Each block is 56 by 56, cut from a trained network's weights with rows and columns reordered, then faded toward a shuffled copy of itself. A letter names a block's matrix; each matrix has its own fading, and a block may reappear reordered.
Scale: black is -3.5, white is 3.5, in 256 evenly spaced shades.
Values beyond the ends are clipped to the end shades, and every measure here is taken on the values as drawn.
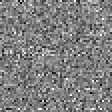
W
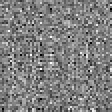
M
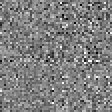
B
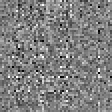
B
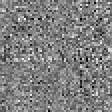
M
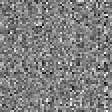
M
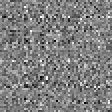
B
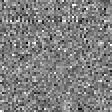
W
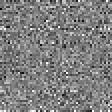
B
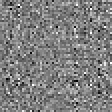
M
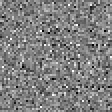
W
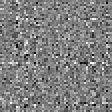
B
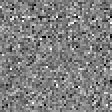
W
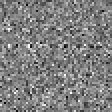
W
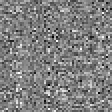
M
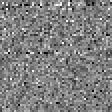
W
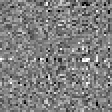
B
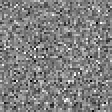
W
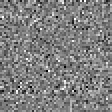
W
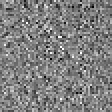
M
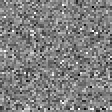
W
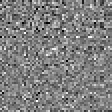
B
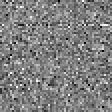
W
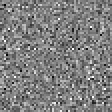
W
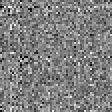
M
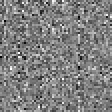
M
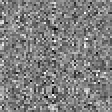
M
